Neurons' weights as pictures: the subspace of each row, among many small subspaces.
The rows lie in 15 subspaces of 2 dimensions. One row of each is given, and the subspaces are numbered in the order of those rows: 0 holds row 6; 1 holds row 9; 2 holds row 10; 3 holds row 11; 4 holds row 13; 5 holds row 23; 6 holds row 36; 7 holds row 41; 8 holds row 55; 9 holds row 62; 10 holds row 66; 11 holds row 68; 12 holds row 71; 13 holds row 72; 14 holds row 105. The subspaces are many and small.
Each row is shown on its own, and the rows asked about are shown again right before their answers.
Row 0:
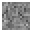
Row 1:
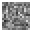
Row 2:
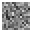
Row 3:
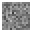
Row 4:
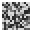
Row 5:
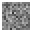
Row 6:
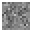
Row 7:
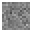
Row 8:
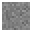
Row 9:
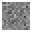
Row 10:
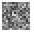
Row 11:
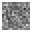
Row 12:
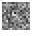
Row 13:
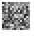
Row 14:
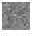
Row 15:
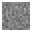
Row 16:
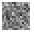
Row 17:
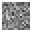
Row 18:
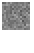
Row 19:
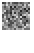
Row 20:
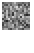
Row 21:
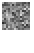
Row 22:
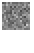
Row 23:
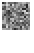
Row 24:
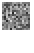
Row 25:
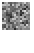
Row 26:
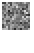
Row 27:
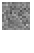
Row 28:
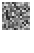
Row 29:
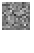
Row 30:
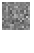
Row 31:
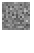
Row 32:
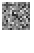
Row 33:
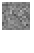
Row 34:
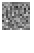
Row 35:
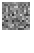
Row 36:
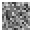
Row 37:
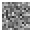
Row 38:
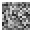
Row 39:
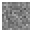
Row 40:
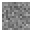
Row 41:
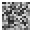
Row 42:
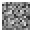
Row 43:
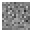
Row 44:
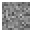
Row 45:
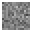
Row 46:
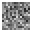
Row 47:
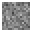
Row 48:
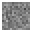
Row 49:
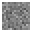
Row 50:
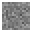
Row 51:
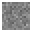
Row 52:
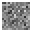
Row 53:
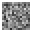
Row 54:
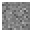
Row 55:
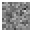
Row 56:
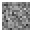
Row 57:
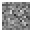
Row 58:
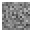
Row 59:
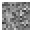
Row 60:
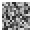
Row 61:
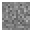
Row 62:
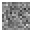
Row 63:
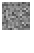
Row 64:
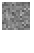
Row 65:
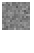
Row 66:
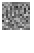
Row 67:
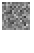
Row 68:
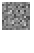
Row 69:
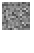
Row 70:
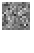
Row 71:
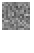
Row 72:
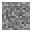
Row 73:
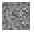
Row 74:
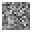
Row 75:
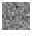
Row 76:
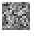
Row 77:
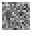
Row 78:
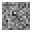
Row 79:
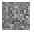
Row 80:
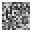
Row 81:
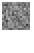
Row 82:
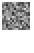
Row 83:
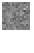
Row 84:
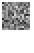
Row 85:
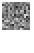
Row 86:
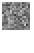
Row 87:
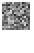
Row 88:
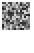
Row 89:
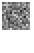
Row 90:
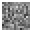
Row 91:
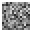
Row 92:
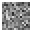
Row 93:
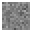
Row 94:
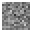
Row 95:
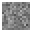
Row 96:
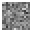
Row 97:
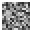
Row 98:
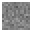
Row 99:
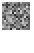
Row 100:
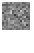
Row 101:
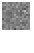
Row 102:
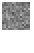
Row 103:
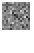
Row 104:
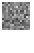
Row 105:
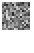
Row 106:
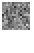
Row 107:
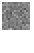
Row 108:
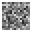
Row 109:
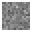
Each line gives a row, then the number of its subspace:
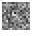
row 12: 2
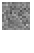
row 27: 9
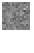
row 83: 8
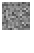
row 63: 13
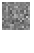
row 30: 2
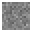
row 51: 11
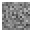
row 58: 1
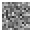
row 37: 13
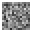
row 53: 10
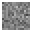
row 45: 12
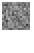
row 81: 3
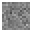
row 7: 9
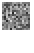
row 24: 4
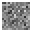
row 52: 1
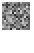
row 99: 4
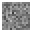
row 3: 4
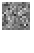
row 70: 0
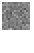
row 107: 12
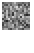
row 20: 12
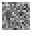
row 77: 6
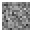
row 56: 3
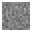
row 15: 10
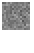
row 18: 1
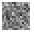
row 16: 6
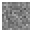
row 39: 3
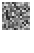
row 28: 14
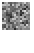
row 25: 8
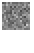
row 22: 11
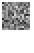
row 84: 12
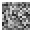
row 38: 9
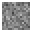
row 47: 6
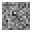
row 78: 2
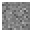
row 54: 12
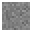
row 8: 14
